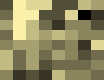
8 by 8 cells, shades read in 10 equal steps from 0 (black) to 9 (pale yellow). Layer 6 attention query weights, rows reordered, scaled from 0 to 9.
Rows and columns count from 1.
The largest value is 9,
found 5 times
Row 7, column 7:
4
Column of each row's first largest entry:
2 2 2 2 8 1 1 5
